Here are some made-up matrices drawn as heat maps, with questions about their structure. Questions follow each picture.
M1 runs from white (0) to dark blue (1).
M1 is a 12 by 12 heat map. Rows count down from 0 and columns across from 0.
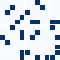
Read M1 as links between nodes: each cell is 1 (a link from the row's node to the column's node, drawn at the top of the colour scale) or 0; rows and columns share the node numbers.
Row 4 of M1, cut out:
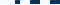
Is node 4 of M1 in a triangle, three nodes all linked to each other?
yes
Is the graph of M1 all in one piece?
yes
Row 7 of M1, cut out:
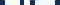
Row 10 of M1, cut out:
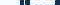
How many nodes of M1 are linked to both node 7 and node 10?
2
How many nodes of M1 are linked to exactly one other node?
4
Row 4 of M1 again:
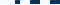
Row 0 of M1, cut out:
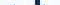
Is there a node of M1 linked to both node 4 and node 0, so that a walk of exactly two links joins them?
yes
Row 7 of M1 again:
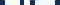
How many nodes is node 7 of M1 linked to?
4
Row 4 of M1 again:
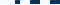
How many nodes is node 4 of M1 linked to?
5
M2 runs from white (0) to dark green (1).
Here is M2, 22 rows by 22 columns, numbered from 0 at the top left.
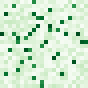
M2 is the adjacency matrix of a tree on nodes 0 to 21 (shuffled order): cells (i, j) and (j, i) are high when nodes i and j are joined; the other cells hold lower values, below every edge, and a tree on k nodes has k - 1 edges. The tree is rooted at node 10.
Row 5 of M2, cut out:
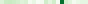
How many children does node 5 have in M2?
0
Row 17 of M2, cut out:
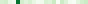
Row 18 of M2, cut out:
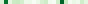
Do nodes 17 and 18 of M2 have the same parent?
no
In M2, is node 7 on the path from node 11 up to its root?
no
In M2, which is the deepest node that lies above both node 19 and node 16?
8
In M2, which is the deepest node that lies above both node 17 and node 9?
4
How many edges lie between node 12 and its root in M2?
4
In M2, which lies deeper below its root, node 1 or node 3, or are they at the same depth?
node 1
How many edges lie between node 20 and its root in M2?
1
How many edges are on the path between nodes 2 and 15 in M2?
7
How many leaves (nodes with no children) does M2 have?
10
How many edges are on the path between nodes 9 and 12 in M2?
2
